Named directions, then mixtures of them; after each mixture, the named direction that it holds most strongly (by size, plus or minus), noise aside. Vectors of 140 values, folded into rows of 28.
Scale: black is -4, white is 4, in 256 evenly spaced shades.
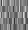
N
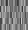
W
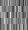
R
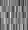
R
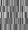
N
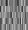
W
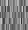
W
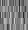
N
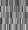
W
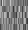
N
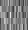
R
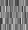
W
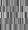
N
